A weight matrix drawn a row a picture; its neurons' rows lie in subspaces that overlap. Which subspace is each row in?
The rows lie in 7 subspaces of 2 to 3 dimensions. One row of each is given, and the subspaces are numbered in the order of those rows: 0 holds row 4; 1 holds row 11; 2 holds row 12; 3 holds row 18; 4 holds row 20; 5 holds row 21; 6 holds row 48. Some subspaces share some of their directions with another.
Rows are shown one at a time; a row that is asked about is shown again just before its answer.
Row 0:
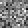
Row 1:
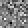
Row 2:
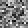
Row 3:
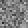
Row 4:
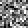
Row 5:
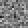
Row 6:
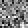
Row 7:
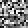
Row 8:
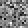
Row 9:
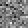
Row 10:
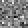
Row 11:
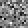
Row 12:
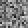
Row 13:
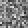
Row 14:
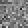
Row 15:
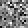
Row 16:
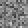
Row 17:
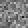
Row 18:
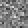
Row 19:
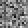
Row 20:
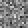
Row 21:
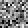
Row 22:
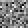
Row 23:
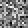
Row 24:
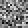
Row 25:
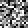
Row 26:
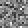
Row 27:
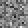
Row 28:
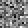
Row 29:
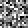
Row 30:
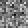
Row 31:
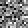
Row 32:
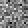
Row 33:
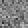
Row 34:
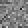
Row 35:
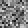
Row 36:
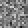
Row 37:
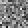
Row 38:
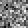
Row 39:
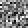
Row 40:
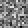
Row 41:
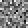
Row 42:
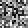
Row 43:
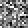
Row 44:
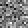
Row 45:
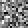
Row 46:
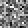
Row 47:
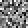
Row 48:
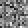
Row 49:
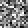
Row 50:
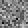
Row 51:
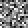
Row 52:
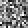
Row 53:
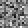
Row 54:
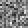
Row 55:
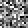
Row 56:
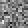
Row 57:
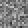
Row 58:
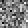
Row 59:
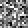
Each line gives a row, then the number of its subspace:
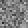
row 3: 5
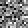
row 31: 3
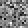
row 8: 1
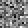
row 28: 4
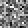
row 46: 0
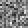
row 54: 0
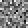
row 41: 4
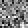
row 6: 6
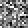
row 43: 1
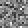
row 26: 2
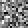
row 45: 3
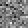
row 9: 3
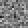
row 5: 1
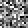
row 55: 4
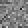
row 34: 2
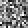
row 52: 2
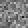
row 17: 0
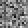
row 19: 2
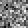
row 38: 0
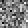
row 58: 5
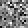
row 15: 1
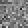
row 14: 2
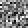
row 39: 0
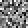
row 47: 4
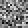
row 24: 6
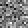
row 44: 3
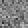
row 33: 6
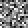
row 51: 5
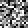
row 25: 5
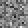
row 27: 0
